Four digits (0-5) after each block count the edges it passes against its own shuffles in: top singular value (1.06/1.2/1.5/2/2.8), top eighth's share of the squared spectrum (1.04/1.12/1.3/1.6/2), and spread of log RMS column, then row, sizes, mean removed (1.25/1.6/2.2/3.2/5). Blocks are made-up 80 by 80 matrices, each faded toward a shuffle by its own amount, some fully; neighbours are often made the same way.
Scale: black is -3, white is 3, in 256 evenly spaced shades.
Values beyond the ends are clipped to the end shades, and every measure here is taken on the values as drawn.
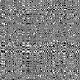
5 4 2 3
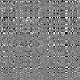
5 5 3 4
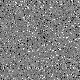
3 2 0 1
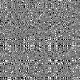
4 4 2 3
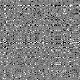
4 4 2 3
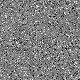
2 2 0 0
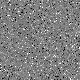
1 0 0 0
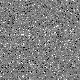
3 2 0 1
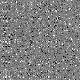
3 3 1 1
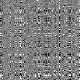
5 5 4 3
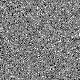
2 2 0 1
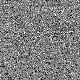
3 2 0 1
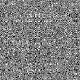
4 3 2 2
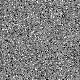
2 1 0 0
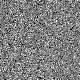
0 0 0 0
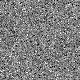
0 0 0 0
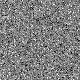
0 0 0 0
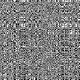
4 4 3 3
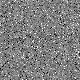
1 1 0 0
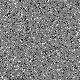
0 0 0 0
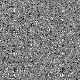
3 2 1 1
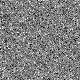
1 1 0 0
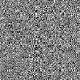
4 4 2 2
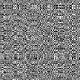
4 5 3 3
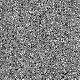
2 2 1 0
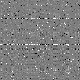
4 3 1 2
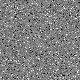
0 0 0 0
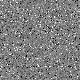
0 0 0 1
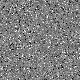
0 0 0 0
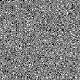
4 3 1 2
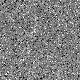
0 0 0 0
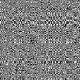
5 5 3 3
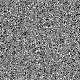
1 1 0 0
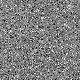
3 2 0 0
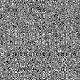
4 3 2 2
